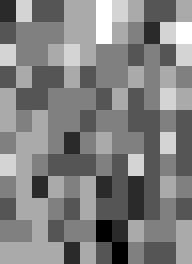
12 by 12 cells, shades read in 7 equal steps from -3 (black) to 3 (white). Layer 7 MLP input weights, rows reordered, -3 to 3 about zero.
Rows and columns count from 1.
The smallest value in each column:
-2 -1 -2 -1 -2 -1 -3 -3 -2 -2 -1 -1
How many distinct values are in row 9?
4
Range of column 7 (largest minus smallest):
6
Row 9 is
0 1 -2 1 0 1 -2 -1 -2 -1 1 0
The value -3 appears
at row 11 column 7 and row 12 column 8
